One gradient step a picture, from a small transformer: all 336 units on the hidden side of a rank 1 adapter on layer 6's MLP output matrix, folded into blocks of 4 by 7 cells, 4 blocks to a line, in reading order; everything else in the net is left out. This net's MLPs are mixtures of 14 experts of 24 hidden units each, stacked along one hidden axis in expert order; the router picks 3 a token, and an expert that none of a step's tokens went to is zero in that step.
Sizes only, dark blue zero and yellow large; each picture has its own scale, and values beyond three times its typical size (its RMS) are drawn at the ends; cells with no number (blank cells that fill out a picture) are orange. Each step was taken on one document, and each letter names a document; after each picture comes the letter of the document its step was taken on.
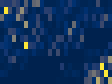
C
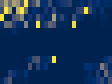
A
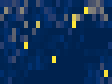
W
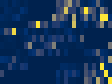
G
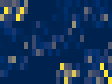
C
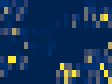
C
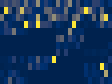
W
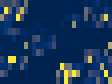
C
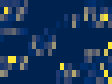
C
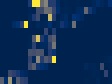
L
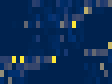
L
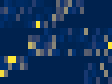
G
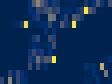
L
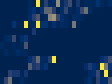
A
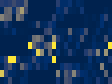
G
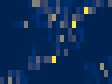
L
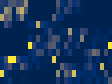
G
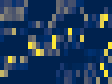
G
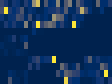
A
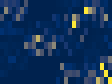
C
